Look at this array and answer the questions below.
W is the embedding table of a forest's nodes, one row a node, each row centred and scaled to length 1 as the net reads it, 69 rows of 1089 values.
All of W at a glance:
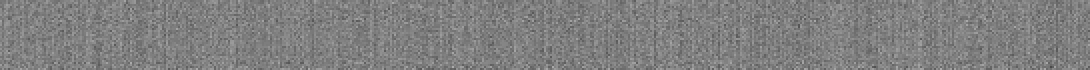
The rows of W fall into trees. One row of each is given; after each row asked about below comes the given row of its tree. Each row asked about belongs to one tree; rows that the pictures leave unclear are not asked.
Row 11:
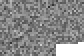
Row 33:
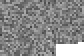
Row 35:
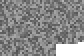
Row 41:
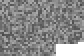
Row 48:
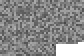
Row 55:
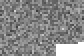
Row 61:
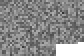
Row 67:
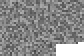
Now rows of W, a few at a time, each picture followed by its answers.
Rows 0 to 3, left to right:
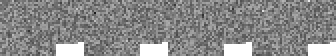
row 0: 61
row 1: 41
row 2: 61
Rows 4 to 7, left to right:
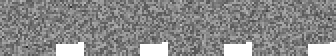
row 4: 67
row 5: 35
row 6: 33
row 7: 35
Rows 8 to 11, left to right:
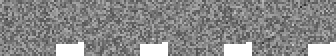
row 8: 48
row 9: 35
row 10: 41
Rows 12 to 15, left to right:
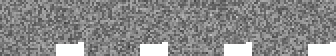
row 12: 41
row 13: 67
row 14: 55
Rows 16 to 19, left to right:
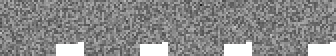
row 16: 41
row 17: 41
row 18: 48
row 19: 48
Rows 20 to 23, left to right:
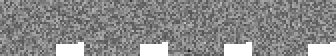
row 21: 35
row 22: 48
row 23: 67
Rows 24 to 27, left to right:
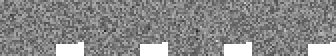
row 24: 35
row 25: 11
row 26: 33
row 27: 11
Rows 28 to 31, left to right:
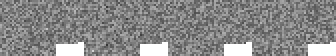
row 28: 61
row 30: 67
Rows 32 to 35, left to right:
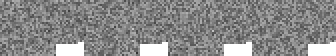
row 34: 41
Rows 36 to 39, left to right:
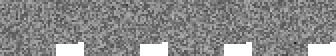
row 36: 41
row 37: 35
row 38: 55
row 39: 67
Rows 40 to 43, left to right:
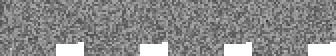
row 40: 35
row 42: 35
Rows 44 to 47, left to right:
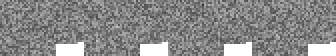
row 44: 41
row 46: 48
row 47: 11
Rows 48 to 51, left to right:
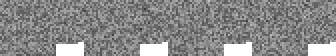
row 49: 35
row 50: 41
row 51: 48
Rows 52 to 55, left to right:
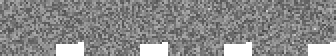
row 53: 67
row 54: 35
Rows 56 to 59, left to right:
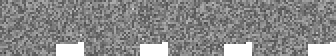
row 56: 11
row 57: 41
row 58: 67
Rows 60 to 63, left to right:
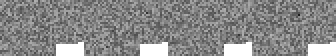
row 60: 48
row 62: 48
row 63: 48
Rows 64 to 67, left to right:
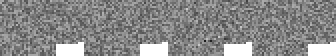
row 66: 67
